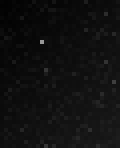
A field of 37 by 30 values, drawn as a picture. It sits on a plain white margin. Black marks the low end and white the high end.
Slope: up to the bottom right. Mirror symmetry: none. Histogram: skewed, a long tail of high values. Odd rows or columns: none. Grain: fine.
